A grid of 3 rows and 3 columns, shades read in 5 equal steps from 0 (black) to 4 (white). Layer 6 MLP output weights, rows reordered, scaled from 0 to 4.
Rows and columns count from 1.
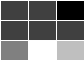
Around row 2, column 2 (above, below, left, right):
1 4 1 1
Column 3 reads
0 1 3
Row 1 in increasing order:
0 1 1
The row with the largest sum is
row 3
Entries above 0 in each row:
2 3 3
